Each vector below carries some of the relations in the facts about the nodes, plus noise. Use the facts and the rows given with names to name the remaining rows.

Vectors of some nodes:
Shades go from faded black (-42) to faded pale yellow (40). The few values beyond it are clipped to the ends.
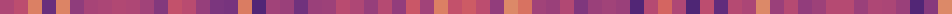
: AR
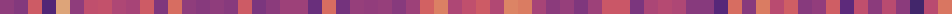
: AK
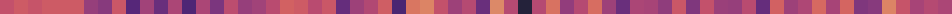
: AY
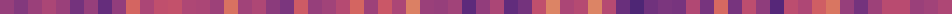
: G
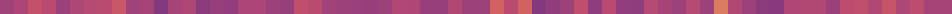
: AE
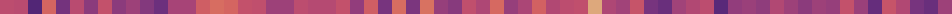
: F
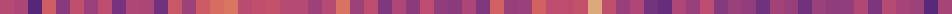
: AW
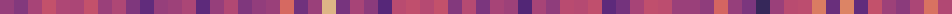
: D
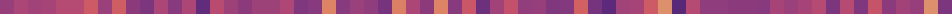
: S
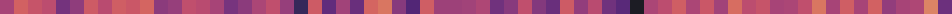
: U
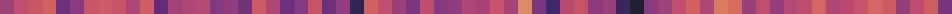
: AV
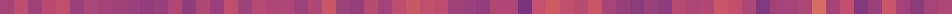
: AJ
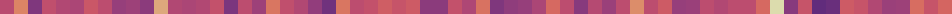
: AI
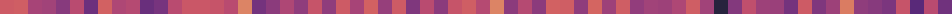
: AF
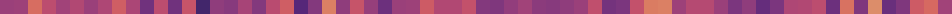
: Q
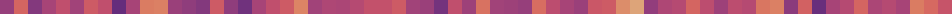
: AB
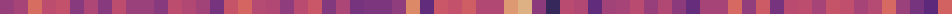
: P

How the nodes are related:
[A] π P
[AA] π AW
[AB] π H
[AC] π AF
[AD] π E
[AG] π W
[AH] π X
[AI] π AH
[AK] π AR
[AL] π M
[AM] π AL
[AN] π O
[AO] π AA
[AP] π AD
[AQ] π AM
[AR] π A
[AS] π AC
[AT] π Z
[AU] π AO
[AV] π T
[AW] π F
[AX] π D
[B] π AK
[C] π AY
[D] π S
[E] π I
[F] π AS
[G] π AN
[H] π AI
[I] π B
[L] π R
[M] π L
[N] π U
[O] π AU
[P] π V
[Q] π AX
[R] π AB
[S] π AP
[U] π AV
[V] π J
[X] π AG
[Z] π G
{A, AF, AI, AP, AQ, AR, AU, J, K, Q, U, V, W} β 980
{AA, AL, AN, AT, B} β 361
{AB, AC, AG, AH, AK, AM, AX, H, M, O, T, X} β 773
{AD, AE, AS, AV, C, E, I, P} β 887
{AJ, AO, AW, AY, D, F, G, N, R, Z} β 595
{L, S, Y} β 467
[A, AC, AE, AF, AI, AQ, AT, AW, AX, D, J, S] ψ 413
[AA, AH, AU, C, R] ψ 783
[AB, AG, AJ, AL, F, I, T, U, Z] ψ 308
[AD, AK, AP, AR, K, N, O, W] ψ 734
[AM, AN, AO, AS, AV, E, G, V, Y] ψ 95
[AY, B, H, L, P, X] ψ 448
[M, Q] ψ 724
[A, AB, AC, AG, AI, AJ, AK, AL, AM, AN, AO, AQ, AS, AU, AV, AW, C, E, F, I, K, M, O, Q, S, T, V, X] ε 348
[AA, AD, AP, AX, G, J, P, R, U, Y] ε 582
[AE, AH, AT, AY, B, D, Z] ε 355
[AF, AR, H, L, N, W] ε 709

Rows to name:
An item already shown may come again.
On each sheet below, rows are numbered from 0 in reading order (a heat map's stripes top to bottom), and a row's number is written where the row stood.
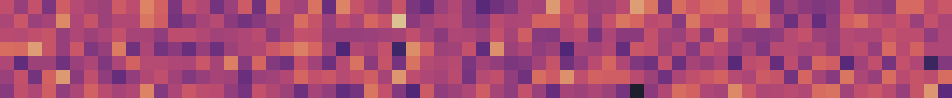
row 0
AQ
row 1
L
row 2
AE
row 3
C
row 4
AN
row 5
R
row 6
T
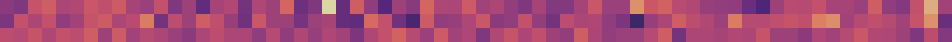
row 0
AX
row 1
T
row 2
Y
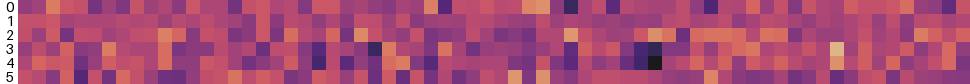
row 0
P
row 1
K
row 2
AQ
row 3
N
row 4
U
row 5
AS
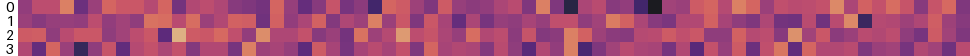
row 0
AV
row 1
O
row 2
W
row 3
AT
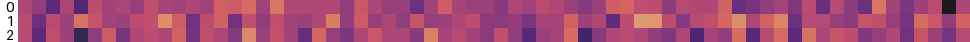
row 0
AA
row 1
AL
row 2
AT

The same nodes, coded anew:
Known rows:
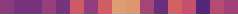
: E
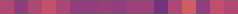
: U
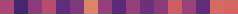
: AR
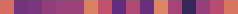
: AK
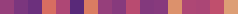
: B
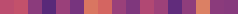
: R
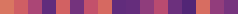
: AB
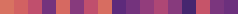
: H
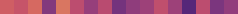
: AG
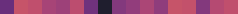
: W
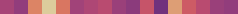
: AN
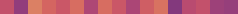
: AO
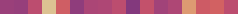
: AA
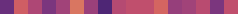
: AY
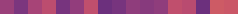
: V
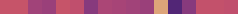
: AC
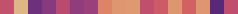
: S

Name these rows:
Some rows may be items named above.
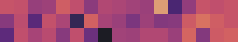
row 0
AC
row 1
AL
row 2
AF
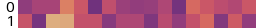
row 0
AT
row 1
AU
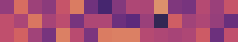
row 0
T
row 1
AI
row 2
D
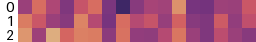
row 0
T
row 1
AX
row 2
O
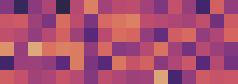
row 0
P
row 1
D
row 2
AP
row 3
O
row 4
AE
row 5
AC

